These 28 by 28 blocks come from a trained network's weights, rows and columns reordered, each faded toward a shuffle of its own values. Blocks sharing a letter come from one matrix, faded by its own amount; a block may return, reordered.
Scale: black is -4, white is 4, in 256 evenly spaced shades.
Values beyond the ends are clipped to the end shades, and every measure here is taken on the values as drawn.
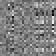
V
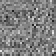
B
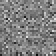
B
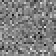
B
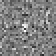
B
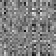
V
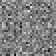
B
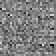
B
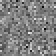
B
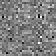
B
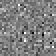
B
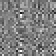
V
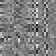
V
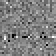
B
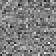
B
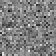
B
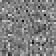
B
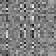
V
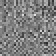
V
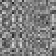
V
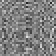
V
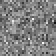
B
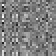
V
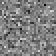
B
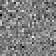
B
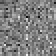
B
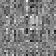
V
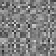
V
